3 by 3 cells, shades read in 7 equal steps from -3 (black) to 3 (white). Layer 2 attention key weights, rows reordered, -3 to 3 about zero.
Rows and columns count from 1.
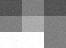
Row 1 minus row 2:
-1 -1 -1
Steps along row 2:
up down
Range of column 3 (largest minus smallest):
1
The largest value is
3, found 2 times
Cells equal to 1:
1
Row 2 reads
0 1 0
